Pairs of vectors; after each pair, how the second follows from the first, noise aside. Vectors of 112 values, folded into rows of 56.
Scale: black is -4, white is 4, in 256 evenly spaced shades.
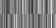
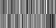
shuffled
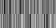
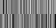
shuffled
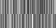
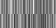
wrapped around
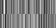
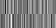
shuffled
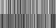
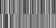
shuffled
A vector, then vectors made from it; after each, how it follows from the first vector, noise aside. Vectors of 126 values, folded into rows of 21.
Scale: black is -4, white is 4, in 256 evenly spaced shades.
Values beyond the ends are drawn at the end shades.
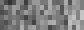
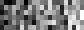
scaled up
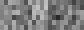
wrapped around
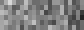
negated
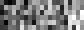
scaled up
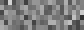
sign-scrambled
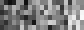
scaled up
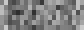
wrapped around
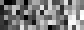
scaled up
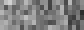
negated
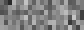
sign-scrambled
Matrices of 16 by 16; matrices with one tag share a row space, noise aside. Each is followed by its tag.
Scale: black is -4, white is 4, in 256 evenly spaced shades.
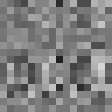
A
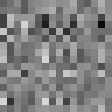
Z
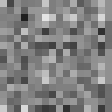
Z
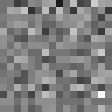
A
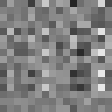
A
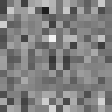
Z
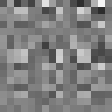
A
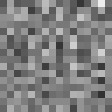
A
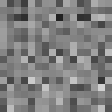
A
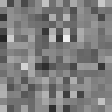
Z
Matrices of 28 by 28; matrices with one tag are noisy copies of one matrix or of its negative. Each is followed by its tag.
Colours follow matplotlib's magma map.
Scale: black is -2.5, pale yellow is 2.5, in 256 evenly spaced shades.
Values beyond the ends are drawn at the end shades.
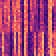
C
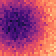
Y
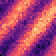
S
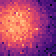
Y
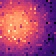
Y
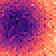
Y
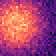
Y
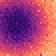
Y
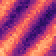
S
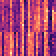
C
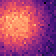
Y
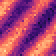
S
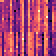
C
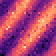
S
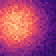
Y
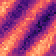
S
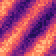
S
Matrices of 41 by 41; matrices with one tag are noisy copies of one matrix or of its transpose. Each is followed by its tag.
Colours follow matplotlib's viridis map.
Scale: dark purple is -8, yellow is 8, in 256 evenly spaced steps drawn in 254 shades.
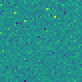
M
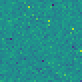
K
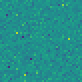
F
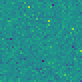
K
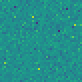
F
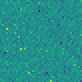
K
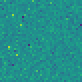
M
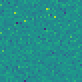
M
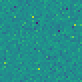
F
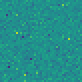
F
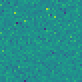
M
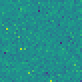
K
